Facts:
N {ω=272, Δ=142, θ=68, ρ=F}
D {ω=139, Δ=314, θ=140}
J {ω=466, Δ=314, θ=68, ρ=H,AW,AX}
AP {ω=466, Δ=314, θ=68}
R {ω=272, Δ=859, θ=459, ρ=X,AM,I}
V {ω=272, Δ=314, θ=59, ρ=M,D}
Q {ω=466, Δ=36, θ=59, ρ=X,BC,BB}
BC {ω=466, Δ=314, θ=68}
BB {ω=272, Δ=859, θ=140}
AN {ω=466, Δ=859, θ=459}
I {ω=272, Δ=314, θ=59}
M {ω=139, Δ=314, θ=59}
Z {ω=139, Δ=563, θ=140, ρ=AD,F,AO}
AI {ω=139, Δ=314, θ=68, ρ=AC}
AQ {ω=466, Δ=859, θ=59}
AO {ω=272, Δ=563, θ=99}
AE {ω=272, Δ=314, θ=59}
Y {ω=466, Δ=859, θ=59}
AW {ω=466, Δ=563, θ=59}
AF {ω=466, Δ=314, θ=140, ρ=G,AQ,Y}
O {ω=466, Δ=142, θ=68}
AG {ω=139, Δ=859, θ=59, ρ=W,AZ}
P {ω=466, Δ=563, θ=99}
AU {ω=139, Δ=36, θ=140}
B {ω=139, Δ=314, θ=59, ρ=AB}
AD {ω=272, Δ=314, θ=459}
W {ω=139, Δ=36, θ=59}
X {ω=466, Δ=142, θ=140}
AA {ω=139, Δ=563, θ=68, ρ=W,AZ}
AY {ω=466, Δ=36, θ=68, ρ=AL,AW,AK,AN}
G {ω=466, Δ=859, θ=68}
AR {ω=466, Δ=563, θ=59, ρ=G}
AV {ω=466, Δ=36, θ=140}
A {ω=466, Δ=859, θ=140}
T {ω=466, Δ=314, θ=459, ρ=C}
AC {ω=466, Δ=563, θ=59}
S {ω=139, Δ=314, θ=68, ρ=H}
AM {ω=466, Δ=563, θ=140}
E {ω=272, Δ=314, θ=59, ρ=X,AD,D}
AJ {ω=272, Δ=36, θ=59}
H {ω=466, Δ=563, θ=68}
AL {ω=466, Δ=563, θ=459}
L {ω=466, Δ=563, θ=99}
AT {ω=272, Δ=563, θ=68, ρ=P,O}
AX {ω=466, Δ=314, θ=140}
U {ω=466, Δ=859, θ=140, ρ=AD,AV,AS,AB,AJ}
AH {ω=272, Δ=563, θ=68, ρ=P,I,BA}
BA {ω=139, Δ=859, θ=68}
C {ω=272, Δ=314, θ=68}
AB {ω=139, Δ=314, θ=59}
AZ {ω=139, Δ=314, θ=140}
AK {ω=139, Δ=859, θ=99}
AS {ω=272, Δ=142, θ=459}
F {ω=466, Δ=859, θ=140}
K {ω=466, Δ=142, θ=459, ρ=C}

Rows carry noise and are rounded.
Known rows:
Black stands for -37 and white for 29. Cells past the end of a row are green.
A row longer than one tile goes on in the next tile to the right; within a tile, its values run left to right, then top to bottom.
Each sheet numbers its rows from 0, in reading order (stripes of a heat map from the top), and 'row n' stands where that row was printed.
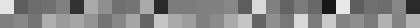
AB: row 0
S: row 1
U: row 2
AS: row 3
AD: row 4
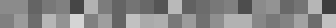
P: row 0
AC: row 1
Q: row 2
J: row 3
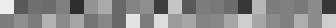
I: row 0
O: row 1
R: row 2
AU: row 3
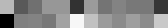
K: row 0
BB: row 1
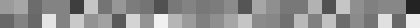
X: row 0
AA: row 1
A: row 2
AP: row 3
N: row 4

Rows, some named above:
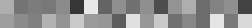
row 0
AU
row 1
AZ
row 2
O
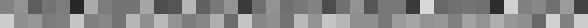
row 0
AK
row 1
AF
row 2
H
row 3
AM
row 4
AN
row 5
AJ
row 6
AI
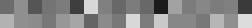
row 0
AN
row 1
AS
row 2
Z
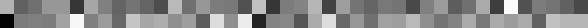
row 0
K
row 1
AC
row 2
AA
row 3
T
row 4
AR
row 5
AX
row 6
W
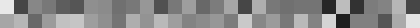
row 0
AG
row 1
AV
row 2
AY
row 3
AO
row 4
T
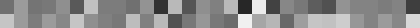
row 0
G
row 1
D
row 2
C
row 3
AG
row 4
BA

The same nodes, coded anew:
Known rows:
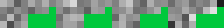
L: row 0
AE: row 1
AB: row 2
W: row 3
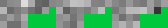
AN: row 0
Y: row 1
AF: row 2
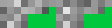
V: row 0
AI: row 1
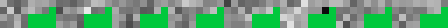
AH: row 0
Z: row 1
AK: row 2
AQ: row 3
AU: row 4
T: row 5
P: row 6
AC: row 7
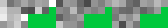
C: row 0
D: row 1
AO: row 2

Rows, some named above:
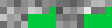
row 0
AY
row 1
Z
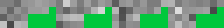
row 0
AM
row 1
AJ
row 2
BB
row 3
J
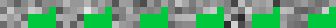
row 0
AY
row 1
Q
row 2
D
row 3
AJ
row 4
AG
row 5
BA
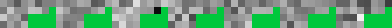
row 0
AY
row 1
G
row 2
T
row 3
N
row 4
AV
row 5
H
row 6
AZ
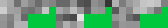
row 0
O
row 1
AZ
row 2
AR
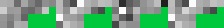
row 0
O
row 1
K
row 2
AA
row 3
K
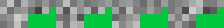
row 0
AS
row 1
X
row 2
AX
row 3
R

